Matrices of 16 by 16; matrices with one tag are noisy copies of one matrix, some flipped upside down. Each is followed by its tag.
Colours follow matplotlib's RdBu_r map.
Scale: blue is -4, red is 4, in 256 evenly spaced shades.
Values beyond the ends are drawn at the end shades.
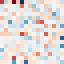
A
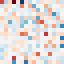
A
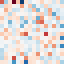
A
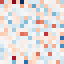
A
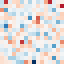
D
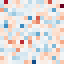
D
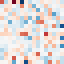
A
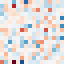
A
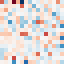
A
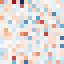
A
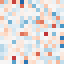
A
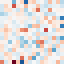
A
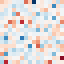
D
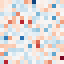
D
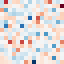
D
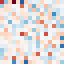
A
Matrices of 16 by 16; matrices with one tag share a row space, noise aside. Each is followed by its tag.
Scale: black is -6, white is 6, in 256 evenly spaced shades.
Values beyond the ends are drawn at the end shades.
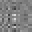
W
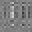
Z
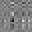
Z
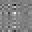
W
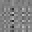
Z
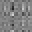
Z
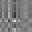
W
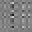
Z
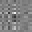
W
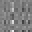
Z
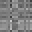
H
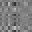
W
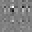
Z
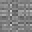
H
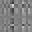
Z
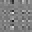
Z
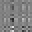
Z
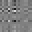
W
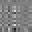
W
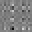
Z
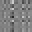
Z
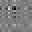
W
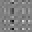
Z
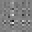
Z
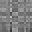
H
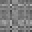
H
